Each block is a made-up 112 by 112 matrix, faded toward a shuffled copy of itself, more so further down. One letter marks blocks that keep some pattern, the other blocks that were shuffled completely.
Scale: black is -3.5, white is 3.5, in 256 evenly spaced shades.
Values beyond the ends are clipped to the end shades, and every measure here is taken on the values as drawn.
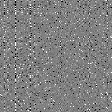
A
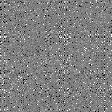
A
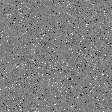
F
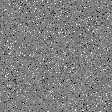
F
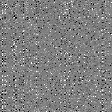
A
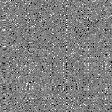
A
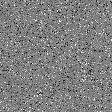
F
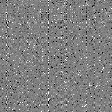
A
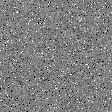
F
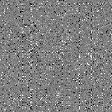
A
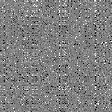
A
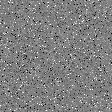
F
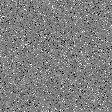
F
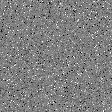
F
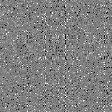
A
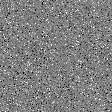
F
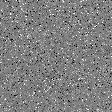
F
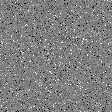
F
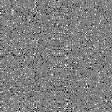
A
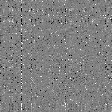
A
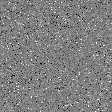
F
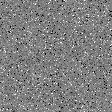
F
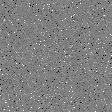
F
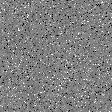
F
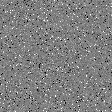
F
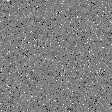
F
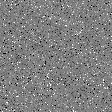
F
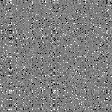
A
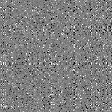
A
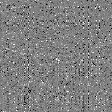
A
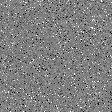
F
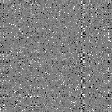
A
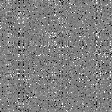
A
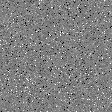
F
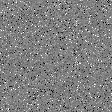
F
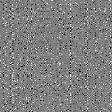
A
